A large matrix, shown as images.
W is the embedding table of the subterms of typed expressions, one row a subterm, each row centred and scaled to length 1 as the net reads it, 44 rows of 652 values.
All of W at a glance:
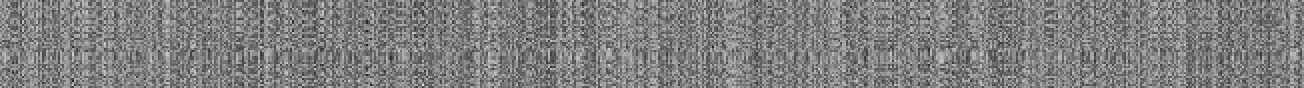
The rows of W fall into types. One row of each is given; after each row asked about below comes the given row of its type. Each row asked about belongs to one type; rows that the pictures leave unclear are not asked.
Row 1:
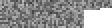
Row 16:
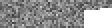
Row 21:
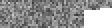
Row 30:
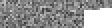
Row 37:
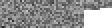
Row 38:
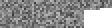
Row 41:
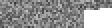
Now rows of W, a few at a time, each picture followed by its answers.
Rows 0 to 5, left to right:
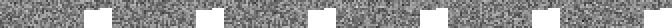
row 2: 1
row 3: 30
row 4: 38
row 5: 37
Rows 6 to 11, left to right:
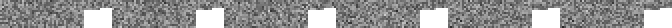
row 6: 1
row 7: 21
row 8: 21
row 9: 41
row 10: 37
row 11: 37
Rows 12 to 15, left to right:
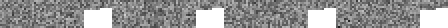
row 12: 38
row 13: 21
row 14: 1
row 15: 37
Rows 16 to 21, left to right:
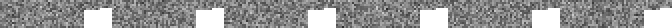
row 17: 1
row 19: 16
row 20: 41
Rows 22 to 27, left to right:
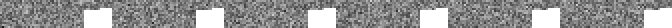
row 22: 41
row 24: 41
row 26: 37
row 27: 37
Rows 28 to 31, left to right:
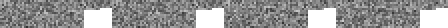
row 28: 1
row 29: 1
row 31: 30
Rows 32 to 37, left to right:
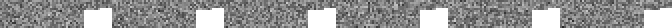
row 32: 41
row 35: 41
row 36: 30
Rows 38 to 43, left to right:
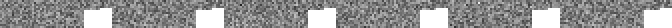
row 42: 30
